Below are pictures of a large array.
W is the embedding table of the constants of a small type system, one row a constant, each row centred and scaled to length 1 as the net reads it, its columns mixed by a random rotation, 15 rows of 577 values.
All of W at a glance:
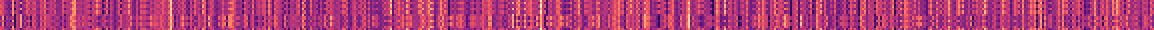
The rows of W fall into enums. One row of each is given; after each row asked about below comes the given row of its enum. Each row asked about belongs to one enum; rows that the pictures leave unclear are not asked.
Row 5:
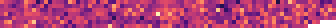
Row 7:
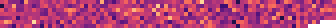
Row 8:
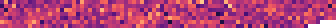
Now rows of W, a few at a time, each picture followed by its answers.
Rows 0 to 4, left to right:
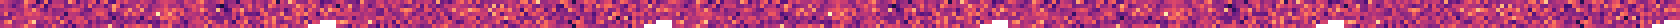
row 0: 5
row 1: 7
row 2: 5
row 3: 5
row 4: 7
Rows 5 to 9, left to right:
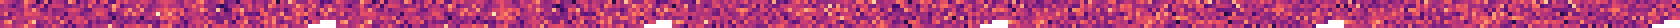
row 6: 5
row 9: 8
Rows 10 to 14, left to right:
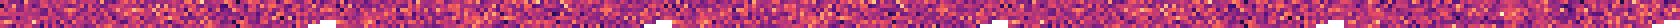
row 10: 7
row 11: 8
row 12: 8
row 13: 7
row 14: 5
